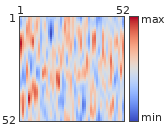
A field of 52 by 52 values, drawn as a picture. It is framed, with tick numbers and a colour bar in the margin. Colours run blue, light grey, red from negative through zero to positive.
Grain: streaks running down. Average level on the scale: 50%. Mirror symmetry: none. Histogram: bell-shaped. Slope: none.
